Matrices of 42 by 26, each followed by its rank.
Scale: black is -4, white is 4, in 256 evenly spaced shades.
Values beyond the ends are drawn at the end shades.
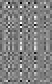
two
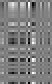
one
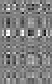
two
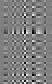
one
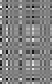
one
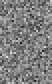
full rank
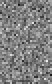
full rank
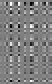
one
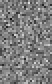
full rank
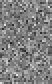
full rank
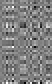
two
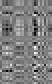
two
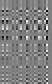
one
